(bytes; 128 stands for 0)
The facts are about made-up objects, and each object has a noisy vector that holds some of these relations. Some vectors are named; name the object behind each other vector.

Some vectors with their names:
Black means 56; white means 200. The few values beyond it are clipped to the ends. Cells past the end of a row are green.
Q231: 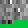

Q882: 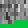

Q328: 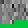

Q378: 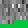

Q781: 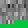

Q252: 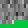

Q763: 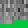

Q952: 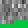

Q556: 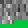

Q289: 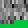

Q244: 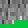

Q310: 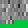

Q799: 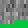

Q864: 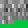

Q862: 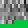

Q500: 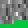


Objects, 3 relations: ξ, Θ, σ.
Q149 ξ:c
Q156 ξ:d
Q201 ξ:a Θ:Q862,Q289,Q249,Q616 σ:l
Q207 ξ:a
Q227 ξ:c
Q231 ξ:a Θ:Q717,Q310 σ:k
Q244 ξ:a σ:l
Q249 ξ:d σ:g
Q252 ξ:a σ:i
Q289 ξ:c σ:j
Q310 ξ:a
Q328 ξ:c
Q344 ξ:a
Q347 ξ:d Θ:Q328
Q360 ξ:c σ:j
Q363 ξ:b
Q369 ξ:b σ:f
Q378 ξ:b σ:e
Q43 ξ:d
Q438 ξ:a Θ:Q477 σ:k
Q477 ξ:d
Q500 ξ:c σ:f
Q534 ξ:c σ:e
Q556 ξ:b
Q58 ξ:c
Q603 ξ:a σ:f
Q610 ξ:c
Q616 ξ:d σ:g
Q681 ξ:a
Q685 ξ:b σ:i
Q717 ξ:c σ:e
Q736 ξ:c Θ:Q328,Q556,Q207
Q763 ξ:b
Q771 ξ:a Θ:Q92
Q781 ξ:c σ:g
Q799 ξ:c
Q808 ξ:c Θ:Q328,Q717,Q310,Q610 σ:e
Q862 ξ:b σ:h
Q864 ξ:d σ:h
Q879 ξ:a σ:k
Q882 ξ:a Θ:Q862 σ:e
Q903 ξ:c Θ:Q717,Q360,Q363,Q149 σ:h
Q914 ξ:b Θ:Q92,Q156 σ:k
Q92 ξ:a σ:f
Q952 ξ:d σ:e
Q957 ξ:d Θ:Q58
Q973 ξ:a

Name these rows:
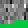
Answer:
Q957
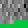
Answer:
Q685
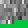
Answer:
Q156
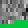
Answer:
Q58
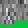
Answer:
Q363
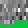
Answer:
Q771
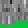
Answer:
Q43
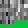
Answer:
Q808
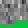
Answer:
Q534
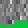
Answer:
Q879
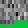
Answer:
Q360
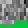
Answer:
Q92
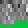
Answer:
Q207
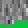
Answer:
Q603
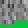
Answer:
Q149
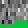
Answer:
Q201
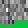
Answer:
Q717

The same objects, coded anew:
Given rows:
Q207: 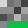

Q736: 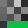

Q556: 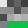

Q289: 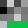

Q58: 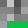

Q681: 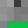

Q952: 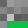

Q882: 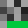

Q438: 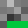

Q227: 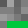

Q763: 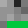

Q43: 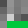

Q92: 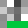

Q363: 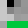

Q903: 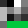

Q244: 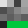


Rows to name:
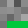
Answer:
Q603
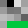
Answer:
Q149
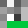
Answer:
Q156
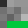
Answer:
Q781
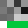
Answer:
Q862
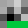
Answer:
Q252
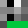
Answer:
Q231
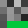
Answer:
Q347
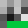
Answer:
Q685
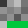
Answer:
Q864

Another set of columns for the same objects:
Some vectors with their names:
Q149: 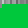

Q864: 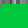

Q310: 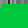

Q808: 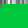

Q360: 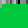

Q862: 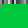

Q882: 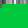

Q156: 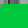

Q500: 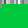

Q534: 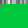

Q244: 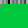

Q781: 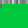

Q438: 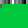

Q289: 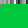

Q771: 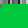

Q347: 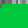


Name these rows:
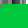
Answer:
Q914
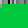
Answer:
Q252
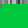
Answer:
Q903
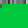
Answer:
Q231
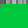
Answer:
Q952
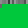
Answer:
Q879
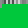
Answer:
Q603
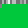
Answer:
Q717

